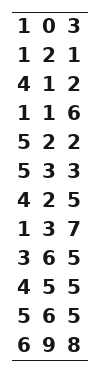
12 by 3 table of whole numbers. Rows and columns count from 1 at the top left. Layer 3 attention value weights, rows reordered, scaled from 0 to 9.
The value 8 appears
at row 12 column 3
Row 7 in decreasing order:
5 4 2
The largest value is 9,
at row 12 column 2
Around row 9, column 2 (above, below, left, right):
3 5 3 5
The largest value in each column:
6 9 8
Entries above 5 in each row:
0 0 0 1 0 0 0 1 1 0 1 3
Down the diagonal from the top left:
1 2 2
